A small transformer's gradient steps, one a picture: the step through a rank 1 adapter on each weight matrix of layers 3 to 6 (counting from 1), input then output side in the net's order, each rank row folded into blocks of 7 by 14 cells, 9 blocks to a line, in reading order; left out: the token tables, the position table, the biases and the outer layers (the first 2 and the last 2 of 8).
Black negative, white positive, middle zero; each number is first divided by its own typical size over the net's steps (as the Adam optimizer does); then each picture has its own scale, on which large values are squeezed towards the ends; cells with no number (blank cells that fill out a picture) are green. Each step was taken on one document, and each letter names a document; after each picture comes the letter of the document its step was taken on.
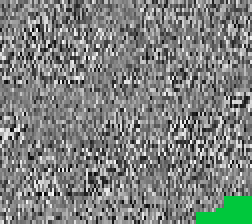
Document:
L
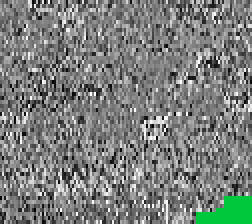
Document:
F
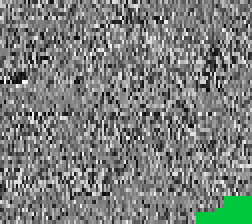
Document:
L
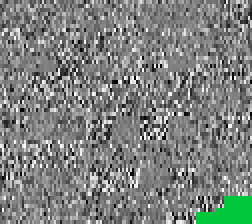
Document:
F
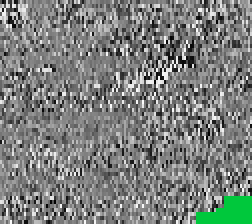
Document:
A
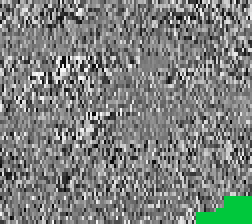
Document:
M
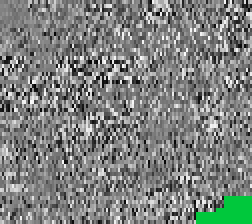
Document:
M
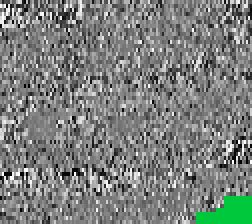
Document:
F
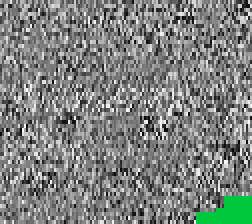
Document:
M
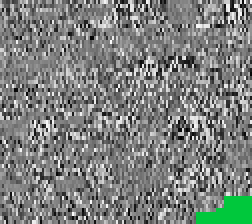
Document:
A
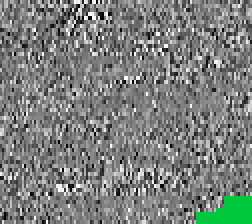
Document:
F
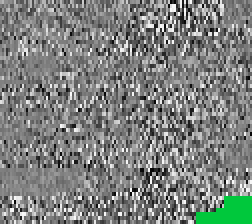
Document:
A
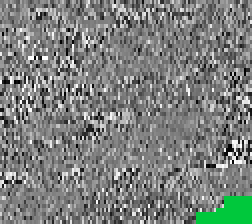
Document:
F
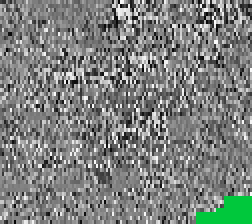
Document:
A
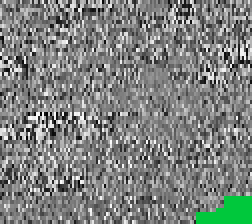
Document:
L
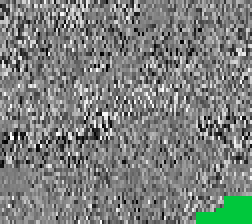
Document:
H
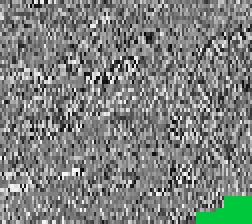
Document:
M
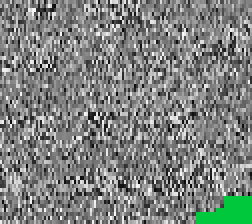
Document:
L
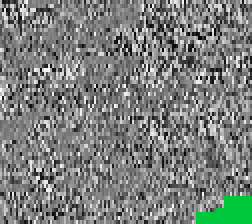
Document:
A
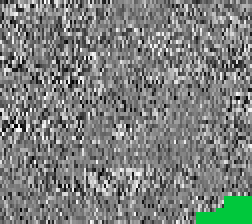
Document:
F
